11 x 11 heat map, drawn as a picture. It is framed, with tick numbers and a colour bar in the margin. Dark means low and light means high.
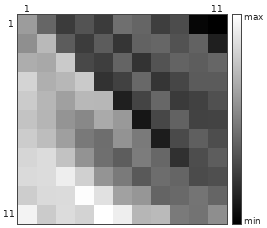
Slope: up to the bottom left. Mirror symmetry: none. Grain: diagonal, down to the right. Lone odd cells: none. Roughest part: centre.
